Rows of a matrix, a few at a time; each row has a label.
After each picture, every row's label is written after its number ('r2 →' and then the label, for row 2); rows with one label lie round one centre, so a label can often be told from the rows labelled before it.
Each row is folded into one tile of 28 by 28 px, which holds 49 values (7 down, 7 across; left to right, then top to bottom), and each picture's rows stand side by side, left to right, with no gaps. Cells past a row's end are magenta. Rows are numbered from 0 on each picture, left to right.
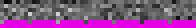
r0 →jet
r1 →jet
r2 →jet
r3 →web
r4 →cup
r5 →cup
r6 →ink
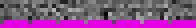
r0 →cup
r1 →cup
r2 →jet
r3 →web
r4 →web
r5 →web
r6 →ink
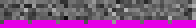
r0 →cup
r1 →cup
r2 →ink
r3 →cup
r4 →jet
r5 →ink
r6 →web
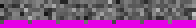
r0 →cup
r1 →web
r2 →ink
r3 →cup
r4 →ink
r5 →ink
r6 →web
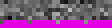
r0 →ink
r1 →web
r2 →jet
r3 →ink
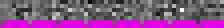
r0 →web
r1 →web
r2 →jet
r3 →jet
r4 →jet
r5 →web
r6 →jet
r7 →cup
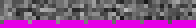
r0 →web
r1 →jet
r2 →web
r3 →web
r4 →jet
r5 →ink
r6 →cup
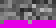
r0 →web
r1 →jet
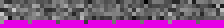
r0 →jet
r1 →web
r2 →web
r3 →ink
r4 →ink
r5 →ink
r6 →jet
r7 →cup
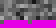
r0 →web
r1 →ink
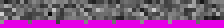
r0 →jet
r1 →cup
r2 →cup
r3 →jet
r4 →ink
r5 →jet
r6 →web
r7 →ink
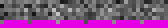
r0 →cup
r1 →cup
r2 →jet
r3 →cup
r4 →ink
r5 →jet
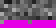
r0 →jet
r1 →ink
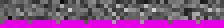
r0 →ink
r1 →ink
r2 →jet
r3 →cup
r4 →jet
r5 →jet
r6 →web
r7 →jet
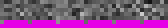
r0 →ink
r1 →ink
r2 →web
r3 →ink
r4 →cup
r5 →jet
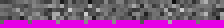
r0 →ink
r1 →web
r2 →jet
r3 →jet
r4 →web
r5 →cup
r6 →jet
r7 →web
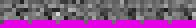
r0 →web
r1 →web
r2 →jet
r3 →web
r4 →web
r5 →web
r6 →web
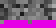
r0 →cup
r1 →web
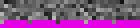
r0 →jet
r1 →web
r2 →cup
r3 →jet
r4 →ink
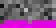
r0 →cup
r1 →web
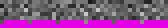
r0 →cup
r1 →web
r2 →cup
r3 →jet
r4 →ink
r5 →jet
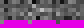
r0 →ink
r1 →jet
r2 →ink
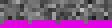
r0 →ink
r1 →web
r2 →cup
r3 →ink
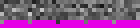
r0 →jet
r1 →jet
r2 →cup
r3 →cup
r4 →web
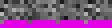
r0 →jet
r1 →cup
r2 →ink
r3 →jet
